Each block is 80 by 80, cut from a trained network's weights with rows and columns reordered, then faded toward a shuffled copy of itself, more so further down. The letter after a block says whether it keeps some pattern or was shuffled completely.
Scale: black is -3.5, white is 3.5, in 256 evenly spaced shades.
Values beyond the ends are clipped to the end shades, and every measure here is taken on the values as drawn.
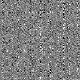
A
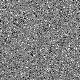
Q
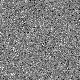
Q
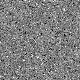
Q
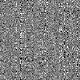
A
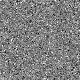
Q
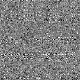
A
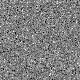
Q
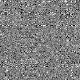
A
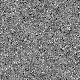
Q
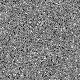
Q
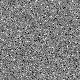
Q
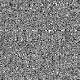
A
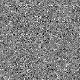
A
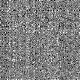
A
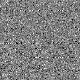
A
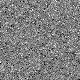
Q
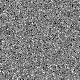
Q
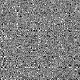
A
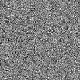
A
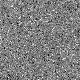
Q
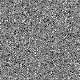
A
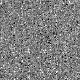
A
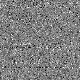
A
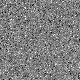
Q
